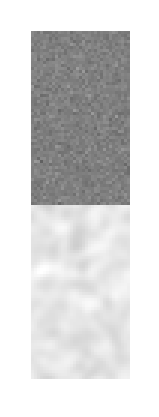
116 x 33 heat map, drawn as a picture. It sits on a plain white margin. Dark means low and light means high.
It is made of 2 by 1 panels. Panel 1,1: middling, fine-grained, faint in contrast. Panel 2,1: very high, blotchy, faint in contrast.
